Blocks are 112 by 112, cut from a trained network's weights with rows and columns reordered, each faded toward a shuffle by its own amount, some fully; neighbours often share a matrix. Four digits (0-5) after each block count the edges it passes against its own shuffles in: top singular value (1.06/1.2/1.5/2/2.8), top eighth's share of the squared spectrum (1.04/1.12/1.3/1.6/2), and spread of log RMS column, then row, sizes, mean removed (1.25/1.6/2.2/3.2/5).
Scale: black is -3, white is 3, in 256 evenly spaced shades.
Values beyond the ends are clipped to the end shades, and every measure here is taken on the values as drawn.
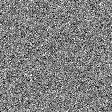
1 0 0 0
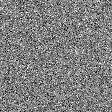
1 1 0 0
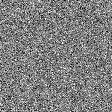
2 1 0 0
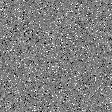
0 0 0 0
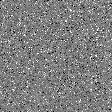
0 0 0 0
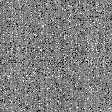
2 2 0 2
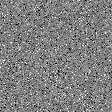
0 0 0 0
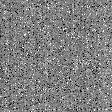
2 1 0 1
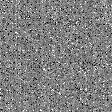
2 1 0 1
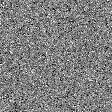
0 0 0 0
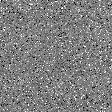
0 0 0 0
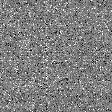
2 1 1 0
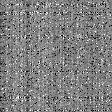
4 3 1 3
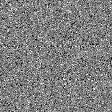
2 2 0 1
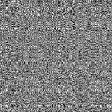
4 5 3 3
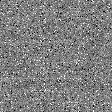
1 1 1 0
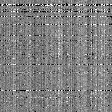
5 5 1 4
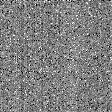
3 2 0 1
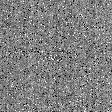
2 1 0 1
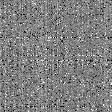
3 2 0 2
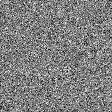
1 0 0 0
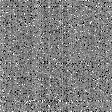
3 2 0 2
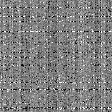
4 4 1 4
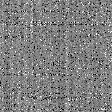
3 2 0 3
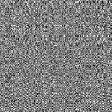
4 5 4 3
